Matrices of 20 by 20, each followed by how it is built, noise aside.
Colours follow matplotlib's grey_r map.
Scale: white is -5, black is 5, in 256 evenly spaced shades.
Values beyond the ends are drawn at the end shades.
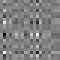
low rank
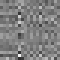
low rank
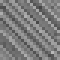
Toeplitz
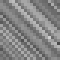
Toeplitz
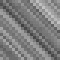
Toeplitz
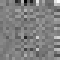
low rank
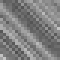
Toeplitz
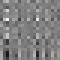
low rank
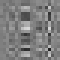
low rank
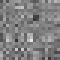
low rank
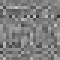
low rank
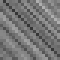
Toeplitz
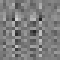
low rank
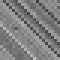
Toeplitz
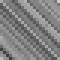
Toeplitz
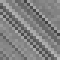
Toeplitz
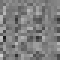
low rank
